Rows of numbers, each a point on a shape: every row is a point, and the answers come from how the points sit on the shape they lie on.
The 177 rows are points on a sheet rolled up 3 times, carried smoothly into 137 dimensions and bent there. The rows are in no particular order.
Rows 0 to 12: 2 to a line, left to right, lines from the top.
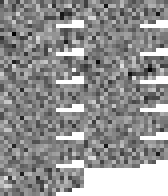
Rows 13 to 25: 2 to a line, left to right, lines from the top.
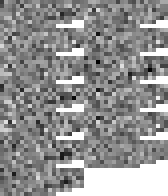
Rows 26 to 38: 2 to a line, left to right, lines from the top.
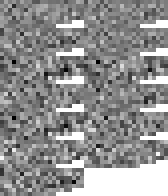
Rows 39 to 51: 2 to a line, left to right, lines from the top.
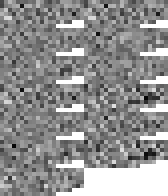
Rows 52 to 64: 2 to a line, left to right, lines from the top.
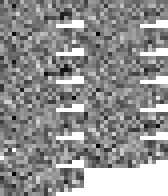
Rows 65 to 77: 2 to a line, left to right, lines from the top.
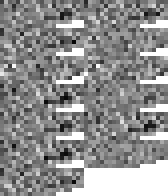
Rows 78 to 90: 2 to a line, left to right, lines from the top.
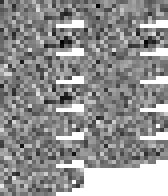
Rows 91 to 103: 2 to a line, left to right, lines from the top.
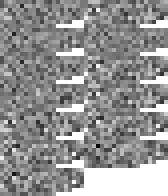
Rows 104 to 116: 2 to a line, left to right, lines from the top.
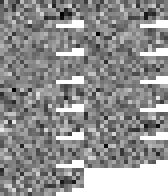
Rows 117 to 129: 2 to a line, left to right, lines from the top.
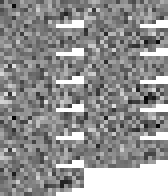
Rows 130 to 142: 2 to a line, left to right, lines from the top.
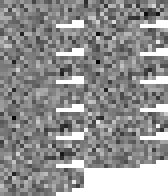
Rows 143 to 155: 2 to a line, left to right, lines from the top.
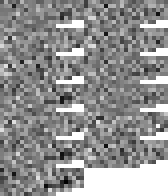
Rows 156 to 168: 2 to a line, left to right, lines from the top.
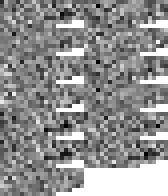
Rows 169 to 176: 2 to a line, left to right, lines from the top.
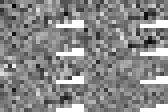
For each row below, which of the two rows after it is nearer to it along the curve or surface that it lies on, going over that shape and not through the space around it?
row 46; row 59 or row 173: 173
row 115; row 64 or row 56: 56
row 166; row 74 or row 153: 74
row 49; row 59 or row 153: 153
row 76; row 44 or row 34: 44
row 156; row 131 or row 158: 131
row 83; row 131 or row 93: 93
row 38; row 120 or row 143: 120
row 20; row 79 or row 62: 79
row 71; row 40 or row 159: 40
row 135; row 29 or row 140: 140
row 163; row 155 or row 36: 36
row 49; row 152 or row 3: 152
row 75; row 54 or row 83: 54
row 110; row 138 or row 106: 138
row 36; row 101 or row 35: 101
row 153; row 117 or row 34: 117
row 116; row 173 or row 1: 1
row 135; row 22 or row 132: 22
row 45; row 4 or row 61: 61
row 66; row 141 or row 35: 35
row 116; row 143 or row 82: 82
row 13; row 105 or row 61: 105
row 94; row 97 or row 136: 97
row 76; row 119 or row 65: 119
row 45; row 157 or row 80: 80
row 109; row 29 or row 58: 29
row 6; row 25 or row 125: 25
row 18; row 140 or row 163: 140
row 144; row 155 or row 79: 155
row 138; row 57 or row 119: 57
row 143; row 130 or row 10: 130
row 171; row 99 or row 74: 99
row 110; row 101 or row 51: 101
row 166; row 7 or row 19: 19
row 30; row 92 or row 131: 131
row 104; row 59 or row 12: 12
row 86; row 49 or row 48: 48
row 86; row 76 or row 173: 76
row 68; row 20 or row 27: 27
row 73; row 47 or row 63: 47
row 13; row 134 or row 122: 122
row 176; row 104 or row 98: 98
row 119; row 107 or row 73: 73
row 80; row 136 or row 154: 154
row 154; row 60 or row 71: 71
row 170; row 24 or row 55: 55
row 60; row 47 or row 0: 0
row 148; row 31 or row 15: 15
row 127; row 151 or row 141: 151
